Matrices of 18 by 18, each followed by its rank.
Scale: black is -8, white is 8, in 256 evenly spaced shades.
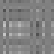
one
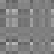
one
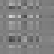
one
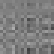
two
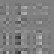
two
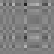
one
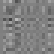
two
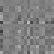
two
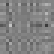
two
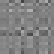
two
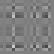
one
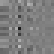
two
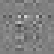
two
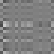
one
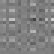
two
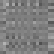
two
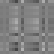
one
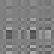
one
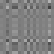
one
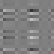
one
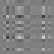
one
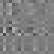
two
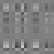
one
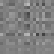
two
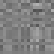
two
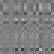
two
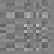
two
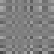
one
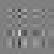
one
